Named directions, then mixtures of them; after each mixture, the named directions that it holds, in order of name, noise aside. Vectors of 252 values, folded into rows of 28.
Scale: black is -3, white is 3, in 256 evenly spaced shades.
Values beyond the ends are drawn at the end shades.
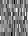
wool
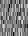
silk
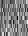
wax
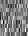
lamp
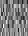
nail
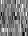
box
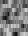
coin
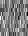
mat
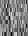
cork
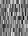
silk, wool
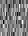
lamp, nail, silk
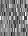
mat, wax, wool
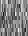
box, lamp, nail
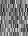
mat, wax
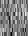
box, cork, wool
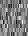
lamp, silk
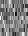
box, coin, mat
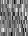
box, wool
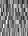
nail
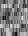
coin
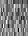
nail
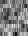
coin, wax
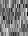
box, coin, mat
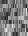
coin, lamp, wax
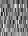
cork, nail, wax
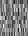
nail, wool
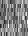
box, nail, wax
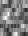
coin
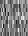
nail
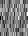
mat
